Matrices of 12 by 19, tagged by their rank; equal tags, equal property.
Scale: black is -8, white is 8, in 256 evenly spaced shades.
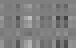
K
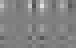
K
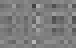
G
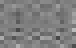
G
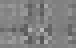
G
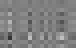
K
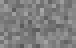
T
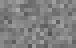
T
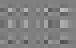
K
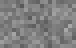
T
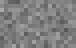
T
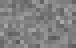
T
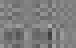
G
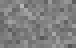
T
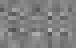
G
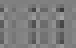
K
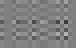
K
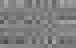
G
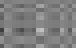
K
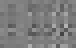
G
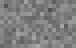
T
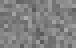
T
